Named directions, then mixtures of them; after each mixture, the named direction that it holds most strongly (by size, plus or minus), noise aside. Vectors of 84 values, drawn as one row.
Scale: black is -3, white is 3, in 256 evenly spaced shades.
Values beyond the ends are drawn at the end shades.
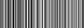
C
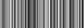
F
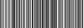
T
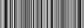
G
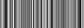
G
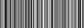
G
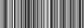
F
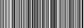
T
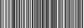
T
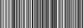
T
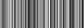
F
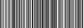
T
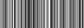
F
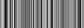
G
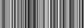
F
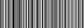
C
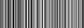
C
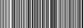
T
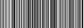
T
